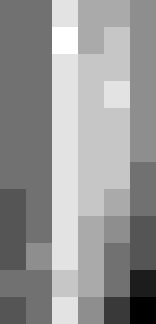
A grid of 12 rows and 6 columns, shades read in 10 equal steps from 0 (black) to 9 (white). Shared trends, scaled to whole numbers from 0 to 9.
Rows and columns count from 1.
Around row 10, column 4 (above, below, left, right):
6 6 8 4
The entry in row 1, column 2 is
4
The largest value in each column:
4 5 9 7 8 5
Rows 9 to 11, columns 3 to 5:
8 6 5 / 8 6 4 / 7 6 4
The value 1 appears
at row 11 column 6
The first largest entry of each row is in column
3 3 3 3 3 3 3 3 3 3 3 3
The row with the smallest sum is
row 12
